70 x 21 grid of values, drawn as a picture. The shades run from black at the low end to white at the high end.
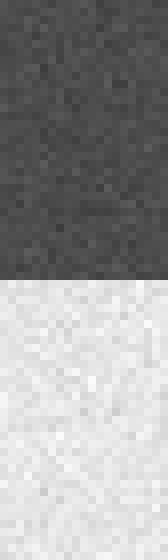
It is made of 2 by 1 panels. Panel 1,1: low, fine-grained, faint in contrast. Panel 2,1: very high, fine-grained, faint in contrast.
